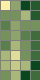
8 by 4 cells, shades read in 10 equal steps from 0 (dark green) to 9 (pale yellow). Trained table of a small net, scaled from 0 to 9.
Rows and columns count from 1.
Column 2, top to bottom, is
5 4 5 5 6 8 7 6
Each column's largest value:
9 8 6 4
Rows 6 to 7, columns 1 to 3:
6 8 4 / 6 7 6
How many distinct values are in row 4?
4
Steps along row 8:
up down up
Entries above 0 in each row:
3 4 4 4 4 4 3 3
